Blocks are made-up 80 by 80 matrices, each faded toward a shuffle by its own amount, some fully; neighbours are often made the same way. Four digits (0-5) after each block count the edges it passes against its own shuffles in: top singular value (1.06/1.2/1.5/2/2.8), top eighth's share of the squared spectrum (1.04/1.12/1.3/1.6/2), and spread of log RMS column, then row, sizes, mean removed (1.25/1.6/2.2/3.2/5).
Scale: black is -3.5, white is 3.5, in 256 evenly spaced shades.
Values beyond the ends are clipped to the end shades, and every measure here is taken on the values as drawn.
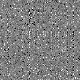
4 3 2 0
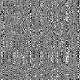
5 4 3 2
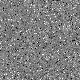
2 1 0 0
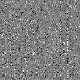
3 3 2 1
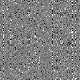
4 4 3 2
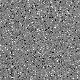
2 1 0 0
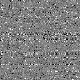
4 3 1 2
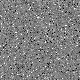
0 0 0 0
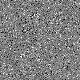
2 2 0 1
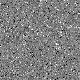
2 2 0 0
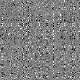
4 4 3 2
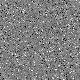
0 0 0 0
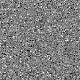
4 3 1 1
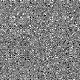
4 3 1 1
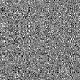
4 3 2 2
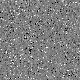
2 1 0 0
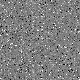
2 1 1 0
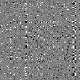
4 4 3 2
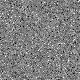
0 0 0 0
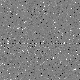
3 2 0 1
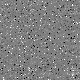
3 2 0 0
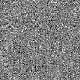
3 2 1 0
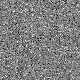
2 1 0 0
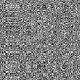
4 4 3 3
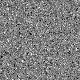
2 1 0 0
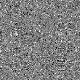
3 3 1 1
